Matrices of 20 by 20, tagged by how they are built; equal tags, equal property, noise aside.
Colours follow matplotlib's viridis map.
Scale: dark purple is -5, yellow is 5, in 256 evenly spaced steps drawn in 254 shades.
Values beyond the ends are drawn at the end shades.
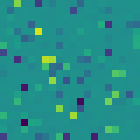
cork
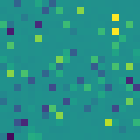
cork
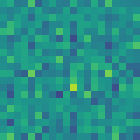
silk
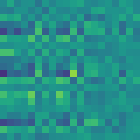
silk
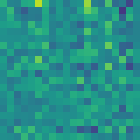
silk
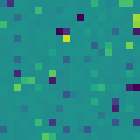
cork
